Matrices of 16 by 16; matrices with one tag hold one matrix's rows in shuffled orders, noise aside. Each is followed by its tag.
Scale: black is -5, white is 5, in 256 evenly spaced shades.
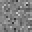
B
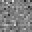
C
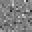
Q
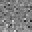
C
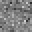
Q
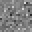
Q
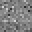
C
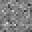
C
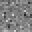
C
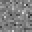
Q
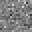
Q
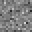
Q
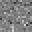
Q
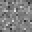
C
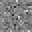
B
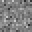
C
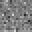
C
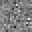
B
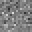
C
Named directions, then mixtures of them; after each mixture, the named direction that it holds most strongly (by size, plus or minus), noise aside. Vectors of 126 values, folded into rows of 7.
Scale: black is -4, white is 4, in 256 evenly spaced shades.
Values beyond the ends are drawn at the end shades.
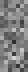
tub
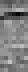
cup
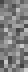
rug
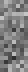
tub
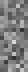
tub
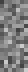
rug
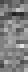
cup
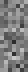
tub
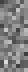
rug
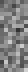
rug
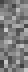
rug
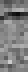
cup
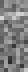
rug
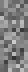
tub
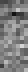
cup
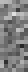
rug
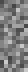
rug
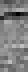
cup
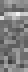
cup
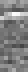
cup
